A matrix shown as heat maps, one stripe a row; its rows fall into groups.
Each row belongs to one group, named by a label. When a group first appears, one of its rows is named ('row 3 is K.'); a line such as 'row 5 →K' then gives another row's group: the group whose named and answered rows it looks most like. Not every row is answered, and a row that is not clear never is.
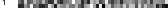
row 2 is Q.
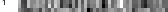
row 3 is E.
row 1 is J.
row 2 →J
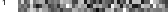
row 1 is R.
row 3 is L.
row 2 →E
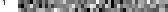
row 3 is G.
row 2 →Q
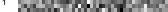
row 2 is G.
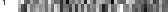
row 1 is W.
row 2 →J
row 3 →J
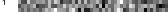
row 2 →Q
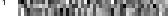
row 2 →G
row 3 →W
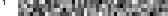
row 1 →R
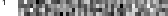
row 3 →R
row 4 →W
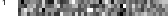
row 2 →L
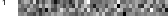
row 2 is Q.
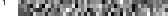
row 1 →J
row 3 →E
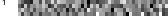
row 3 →W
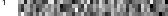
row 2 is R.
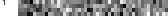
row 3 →E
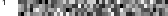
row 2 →G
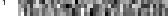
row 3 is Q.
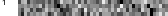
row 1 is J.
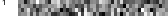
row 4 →G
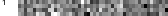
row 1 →Q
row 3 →Q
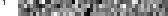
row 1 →R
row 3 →E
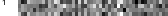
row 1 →J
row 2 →Q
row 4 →J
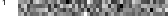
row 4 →Q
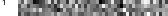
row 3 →L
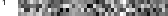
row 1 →L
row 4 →L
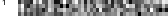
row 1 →L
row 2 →W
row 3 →Q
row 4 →W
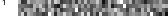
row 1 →J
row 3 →R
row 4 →Q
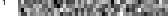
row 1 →W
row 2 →L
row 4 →J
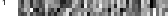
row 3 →E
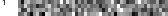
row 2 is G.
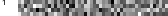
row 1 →W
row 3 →G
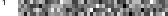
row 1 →R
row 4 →Q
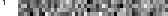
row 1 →E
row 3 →E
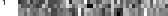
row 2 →E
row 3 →G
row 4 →G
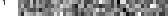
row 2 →R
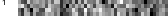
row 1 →J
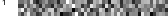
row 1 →E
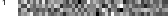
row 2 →J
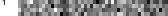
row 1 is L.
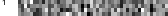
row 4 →E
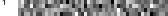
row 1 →W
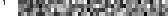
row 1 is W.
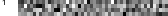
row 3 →L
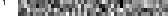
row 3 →J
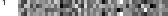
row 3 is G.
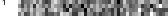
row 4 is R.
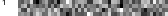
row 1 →E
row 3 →J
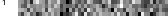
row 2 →J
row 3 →W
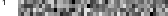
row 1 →Q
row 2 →E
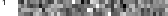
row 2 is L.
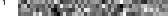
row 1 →J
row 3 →G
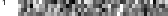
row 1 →G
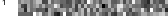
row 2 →J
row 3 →Q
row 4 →L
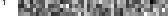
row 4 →G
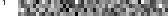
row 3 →W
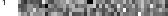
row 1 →E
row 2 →Q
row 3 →L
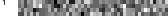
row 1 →G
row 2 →L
